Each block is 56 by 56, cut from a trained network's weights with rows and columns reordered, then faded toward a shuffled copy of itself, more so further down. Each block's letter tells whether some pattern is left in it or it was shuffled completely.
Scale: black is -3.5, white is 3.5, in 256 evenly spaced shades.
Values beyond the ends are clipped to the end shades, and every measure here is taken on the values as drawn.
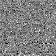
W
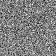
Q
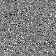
W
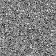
Q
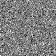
W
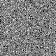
W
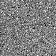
Q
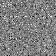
W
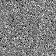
Q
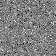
Q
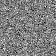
Q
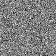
Q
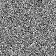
W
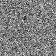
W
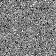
Q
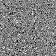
W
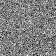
Q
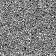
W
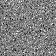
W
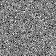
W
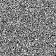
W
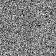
Q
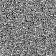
Q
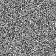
W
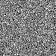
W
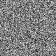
Q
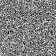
Q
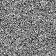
Q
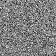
Q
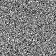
W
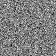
Q
